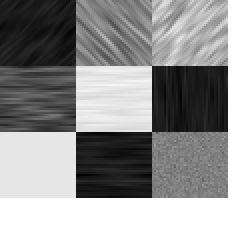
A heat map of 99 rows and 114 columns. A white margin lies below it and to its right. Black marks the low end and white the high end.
The table splits into 3 rows of 3 panels. Panel 1,1: very low, slanting up to the right, faint in contrast. Panel 1,2: middling, slanting down to the right. Panel 1,3: high, slanting up to the right. Panel 2,1: low, streaked across. Panel 2,2: very high, streaked across, faint in contrast. Panel 2,3: very low, streaked downward, faint in contrast. Panel 3,1: very high, flat. Panel 3,2: very low, streaked across, faint in contrast. Panel 3,3: middling, fine-grained, faint in contrast.
